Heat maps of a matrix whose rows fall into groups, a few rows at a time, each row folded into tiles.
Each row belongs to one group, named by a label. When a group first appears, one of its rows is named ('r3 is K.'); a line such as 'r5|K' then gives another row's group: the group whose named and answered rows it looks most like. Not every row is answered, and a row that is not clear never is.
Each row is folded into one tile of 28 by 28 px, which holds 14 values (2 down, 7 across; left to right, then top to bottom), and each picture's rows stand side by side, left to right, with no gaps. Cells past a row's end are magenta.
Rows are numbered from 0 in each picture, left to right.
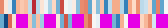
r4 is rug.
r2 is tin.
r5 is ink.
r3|ink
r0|rug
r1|tin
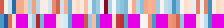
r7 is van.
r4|ink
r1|tin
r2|van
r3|van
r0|rug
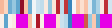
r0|rug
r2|van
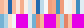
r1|rug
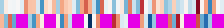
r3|rug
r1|rug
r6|tin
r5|van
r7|van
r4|ink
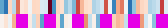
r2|rug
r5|van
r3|van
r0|ink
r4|tin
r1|van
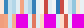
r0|ink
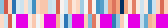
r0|tin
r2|van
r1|ink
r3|tin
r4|rug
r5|rug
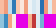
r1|ink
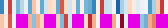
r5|rug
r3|ink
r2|tin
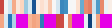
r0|van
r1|ink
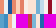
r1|van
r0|rug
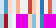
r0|ink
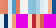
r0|rug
